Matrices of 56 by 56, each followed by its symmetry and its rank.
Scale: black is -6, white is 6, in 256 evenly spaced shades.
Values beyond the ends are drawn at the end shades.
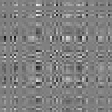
antisymmetric, rank two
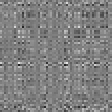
neither, rank three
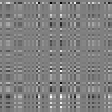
neither, rank one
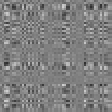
antisymmetric, rank two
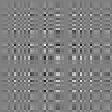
symmetric, rank one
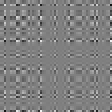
symmetric, rank one
